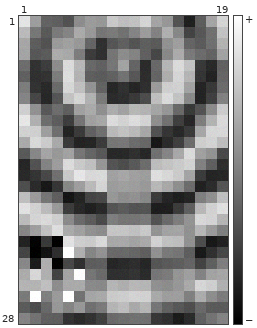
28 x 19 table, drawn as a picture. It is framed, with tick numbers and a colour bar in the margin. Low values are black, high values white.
Roughest part: bottom left. Slope: none. Rings: centred on the top middle. Odd patch: rougher, in the bottom left.
